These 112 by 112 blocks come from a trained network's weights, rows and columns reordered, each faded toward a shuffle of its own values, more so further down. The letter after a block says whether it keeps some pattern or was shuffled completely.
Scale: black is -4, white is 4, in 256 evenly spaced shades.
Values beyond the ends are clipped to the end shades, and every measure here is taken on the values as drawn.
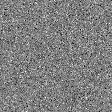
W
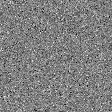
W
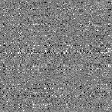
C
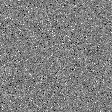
W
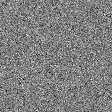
W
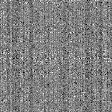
C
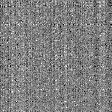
C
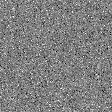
W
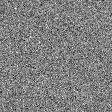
W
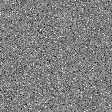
W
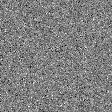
W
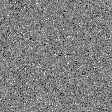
W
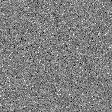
W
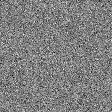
W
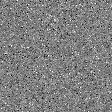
W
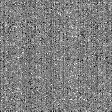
C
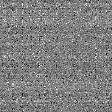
C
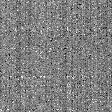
C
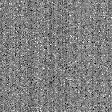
C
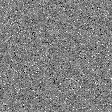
W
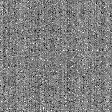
C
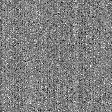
C
